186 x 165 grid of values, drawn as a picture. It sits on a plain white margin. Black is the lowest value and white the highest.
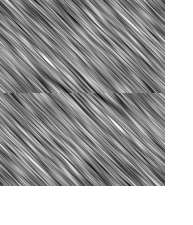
Grain: diagonal, down to the right. Histogram: bell-shaped. Slope: none. Odd rows or columns: none. Symmetry: a half turn.
